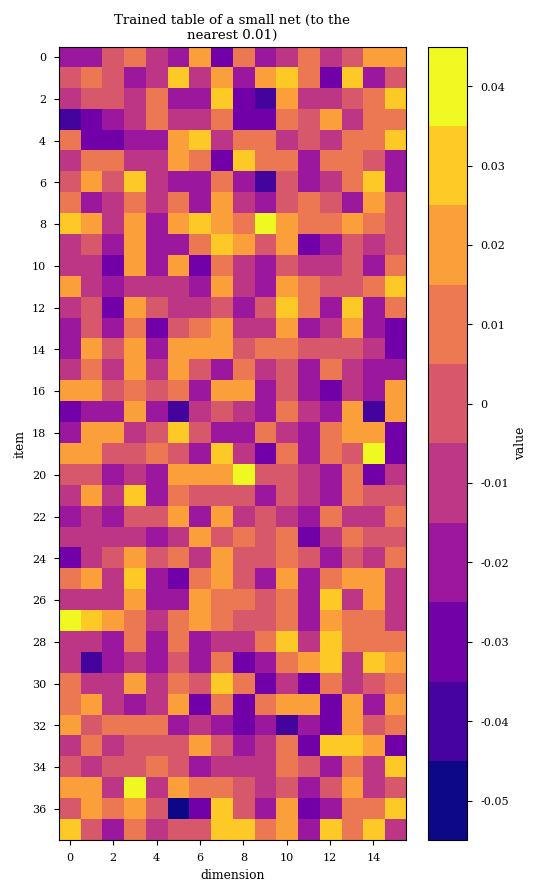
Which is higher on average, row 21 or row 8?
row 8
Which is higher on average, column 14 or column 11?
column 14
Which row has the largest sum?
8
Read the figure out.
Title: Trained table of a small net (to the nearest 0.01)
x-axis: dimension, ticks 0 2 4 6 8 10 12 14
y-axis: item, ticks 0 2 4 6 8 10 12 14 16 18 20 22 24 26 28 30 32 34 36 (0 at the top)
Colour bar: value, ticks -0.05 -0.04 -0.03 -0.02 -0.01 0 0.01 0.02 0.03 0.04
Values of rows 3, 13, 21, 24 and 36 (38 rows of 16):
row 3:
-0.04 -0.03 -0.02 -0.01 0.01 -0.01 -0.01 0.01 -0.03 -0.03 0.01 0 0.02 -0.01 0.01 0.01
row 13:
-0.02 0 -0.02 0.01 -0.03 0 0.01 0.02 -0.01 -0.01 0.02 -0.02 -0.01 0.02 -0.02 -0.03
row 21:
-0.01 0.02 -0.01 0.03 -0.02 0.01 0 0 0 -0.02 0 -0.01 -0.02 0.01 0 0
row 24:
-0.03 -0.01 0 0.02 0 0.01 -0.01 0.02 0 0 0.01 0 -0.02 0 -0.01 0.01
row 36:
0 0.02 0.01 0.02 0 -0.05 -0.03 0.03 0 -0.02 0.02 -0.03 -0.02 0.01 0.01 0.03
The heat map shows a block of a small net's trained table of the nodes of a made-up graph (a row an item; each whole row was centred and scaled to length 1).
